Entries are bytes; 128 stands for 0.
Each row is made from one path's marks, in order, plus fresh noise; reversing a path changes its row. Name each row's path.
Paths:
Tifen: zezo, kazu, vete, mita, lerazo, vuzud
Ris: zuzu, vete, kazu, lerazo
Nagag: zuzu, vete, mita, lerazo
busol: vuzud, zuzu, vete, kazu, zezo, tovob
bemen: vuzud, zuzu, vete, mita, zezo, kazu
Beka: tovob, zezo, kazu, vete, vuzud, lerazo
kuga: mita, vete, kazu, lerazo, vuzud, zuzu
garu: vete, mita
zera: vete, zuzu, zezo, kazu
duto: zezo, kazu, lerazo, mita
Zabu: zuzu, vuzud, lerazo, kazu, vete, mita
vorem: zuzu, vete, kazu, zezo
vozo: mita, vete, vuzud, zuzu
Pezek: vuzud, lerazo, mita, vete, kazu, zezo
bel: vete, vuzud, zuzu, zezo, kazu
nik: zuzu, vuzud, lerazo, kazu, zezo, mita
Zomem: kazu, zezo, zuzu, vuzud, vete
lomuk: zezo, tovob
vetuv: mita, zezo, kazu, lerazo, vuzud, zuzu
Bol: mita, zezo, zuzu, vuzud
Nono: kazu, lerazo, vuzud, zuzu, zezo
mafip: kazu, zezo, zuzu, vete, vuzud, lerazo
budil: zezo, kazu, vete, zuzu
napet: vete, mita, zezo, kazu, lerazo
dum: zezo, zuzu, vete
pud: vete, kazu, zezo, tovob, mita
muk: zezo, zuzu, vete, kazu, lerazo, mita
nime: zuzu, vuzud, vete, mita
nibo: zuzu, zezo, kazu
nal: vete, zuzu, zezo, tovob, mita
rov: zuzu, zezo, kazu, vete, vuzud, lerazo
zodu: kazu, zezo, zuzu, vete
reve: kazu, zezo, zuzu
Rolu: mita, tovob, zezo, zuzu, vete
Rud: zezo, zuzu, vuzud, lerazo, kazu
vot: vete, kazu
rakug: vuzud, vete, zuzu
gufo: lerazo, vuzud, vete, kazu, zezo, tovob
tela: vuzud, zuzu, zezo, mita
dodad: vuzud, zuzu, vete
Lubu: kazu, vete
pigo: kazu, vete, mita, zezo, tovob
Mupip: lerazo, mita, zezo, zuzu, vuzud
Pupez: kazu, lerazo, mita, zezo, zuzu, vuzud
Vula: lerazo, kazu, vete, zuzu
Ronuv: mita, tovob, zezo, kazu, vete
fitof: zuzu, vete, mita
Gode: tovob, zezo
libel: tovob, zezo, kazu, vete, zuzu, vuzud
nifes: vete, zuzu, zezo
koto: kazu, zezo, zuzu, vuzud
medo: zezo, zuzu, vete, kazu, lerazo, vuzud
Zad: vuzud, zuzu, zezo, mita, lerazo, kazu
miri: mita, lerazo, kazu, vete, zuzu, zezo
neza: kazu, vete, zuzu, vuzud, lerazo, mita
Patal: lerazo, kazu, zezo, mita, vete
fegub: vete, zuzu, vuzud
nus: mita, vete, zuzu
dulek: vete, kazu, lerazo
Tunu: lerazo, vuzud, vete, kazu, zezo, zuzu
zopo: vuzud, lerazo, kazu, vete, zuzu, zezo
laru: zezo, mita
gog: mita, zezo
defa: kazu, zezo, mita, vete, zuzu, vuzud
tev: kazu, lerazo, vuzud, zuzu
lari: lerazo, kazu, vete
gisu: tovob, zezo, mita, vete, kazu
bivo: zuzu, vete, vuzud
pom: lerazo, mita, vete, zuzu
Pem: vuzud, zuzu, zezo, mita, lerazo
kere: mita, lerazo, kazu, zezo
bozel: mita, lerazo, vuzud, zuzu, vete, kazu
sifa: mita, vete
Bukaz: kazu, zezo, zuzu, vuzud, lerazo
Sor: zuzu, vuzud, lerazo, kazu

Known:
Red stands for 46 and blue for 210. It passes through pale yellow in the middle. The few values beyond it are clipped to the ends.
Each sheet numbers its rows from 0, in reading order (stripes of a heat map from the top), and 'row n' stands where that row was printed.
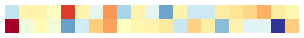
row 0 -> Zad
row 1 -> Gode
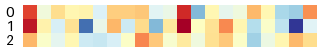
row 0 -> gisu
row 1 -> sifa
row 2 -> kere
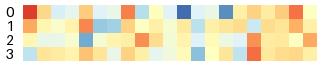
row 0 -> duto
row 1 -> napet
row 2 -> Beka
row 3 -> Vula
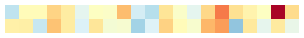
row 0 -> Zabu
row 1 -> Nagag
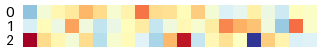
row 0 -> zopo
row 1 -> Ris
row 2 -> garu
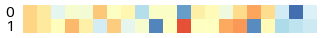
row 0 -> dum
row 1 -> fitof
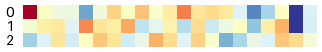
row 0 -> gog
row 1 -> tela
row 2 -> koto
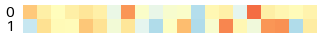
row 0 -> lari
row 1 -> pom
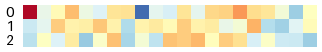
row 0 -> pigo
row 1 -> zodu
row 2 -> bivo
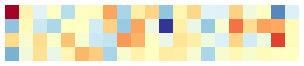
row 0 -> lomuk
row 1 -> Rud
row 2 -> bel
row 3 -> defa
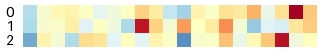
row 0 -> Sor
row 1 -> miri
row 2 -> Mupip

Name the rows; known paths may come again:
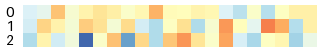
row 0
reve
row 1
pom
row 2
vozo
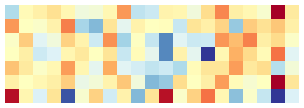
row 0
Zabu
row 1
napet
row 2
muk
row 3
Tifen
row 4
Patal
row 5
nik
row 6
sifa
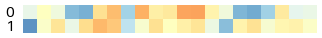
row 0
Bol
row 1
defa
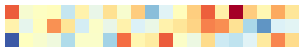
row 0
gufo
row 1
vorem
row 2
bozel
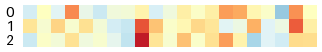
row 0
Ris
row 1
bel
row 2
miri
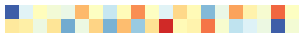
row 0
mafip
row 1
nus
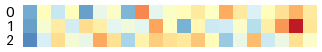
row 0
kuga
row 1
Pupez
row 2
Zomem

